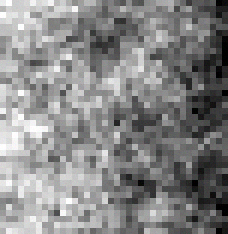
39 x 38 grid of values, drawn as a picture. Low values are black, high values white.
The field is mottled with small blotches. Overall the values sit about 50% of the way up the scale. No row or column stands out. The field climbs toward the left. No regular stripes run through it.
